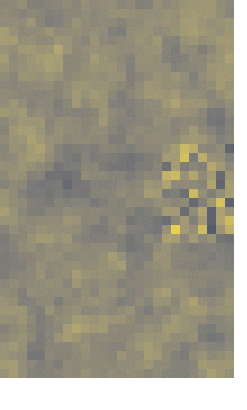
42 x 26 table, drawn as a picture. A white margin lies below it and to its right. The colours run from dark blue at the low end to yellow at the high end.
Odd patch: rougher, in the middle right. Slope: none. Roughest part: middle right. Histogram: heavy tails on both sides.
